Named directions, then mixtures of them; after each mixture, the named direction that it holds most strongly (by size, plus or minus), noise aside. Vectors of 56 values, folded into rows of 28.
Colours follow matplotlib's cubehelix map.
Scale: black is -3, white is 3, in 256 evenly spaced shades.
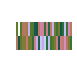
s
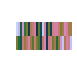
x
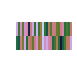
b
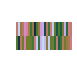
s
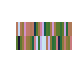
s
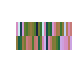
x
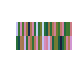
b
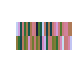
x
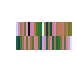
x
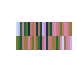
x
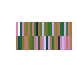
s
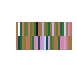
s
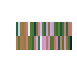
s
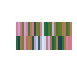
b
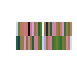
b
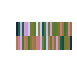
x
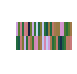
b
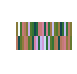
s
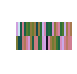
x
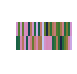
b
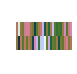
s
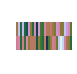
b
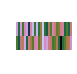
b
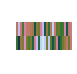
s
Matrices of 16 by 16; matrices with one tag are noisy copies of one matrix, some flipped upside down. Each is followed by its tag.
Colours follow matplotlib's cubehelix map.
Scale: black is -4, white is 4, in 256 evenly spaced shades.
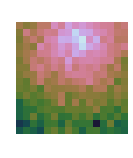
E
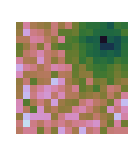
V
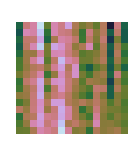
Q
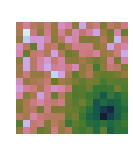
V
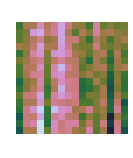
Q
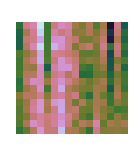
Q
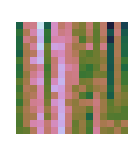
Q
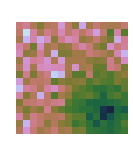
V
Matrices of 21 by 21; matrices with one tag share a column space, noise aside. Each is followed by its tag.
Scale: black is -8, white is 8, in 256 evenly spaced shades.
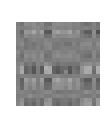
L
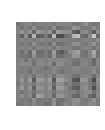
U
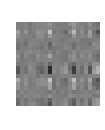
L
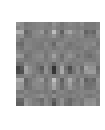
L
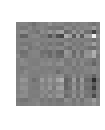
U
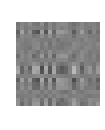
L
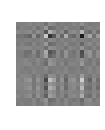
U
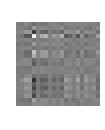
U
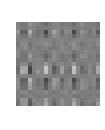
L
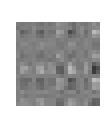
L
